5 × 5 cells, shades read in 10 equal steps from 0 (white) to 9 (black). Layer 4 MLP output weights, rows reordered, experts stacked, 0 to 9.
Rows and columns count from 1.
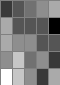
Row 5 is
0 2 4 7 3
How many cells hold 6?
6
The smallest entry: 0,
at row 5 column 1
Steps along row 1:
down down down down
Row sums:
25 30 23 22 16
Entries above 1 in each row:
5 5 5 5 4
